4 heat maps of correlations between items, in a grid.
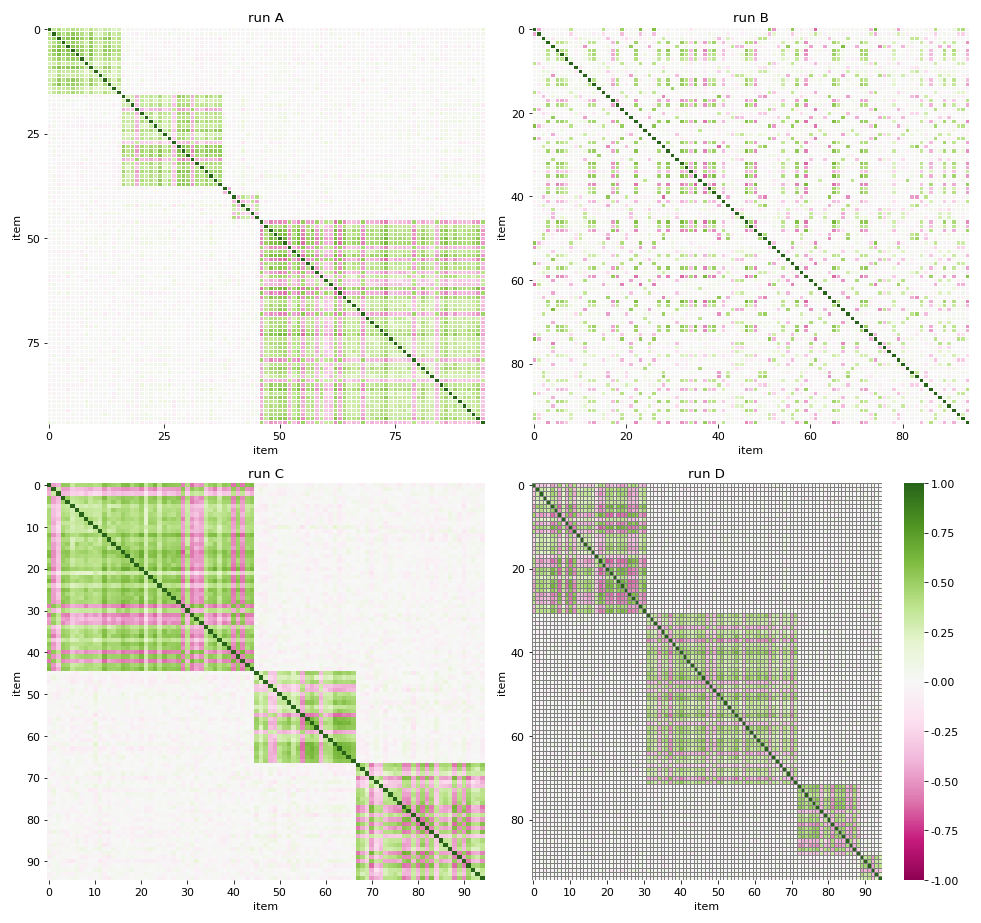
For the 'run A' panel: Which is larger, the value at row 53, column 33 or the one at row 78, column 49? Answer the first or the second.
the second
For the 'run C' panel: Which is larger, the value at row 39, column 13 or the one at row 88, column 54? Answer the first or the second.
the first
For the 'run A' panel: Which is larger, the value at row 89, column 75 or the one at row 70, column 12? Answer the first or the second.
the first
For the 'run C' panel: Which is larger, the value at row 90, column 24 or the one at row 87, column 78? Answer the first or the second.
the first
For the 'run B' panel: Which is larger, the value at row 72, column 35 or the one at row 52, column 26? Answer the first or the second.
the first
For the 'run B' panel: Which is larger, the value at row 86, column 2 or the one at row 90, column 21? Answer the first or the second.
the first
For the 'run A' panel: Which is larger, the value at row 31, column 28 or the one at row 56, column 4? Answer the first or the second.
the second
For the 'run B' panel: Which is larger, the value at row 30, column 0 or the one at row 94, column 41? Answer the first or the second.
the second
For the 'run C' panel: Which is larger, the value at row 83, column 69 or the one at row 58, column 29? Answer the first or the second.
the first
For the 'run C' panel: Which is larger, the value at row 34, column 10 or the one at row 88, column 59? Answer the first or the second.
the first
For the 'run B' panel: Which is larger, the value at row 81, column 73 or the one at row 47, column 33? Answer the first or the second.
the second
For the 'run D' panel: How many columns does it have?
95
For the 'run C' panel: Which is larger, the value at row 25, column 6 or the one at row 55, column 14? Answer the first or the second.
the first
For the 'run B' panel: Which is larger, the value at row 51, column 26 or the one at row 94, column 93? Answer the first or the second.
the first
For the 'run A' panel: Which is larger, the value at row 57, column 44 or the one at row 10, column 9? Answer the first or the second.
the second
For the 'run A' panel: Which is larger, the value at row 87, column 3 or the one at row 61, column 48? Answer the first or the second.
the first
